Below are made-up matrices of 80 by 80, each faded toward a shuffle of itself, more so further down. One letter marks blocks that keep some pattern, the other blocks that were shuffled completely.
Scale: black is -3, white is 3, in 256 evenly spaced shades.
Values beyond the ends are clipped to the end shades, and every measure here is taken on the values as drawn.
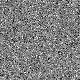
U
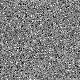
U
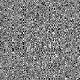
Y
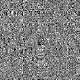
Y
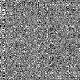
Y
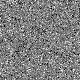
U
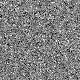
U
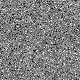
U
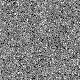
U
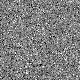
U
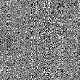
Y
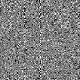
Y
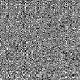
Y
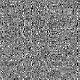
Y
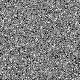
U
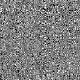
Y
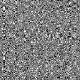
Y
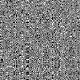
Y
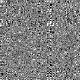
Y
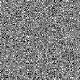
Y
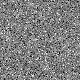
U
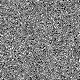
U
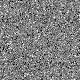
U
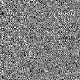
Y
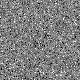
U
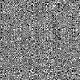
Y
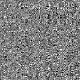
Y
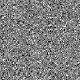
Y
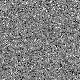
U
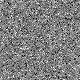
U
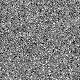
U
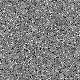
U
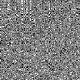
Y
